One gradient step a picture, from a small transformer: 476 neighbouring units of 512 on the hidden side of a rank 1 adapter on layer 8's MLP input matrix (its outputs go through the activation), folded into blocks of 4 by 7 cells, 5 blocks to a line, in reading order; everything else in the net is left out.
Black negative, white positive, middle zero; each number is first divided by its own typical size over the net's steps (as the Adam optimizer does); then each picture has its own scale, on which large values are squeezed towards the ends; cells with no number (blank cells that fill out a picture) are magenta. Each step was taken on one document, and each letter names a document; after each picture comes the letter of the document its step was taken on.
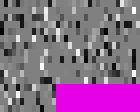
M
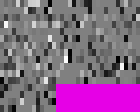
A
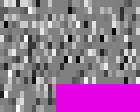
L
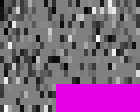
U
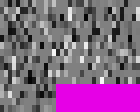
L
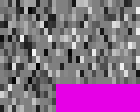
L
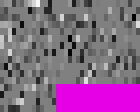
A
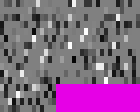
M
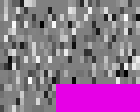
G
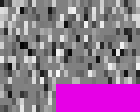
L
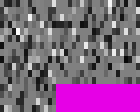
U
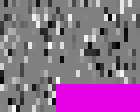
M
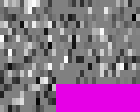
A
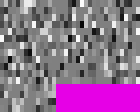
L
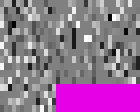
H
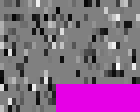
M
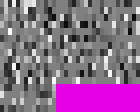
L
